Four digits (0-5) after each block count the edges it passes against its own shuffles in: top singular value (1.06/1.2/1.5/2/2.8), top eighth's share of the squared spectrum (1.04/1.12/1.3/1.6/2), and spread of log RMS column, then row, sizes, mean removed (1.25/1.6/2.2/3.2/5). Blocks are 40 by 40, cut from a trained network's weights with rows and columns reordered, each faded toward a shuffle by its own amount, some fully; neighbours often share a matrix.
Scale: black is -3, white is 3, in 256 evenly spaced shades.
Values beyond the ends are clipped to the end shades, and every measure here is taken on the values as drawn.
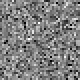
0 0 0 0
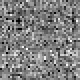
3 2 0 1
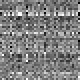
4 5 2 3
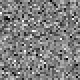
0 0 0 0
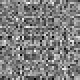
4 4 1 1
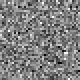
0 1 0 0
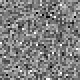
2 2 0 0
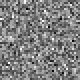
0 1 0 0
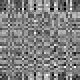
4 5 2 3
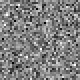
0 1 0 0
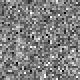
1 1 0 0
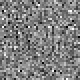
2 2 0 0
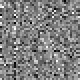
3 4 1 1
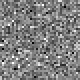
0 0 0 0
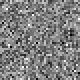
1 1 0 0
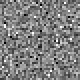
0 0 0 0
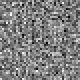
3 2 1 0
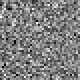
3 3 1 0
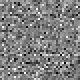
3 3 0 2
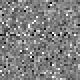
2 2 0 0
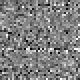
3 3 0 2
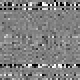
4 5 0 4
